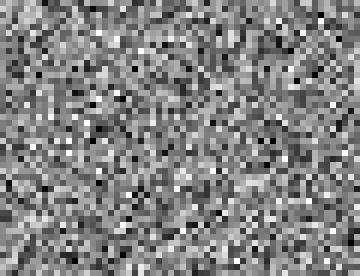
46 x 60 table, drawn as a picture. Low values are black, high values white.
The values follow a bell shape. The grain is fine, like static. No overall slope runs across the table. The halves do not mirror each other. No single row or column stands out from its neighbours. On average the colour sits 50% of the way up the scale.
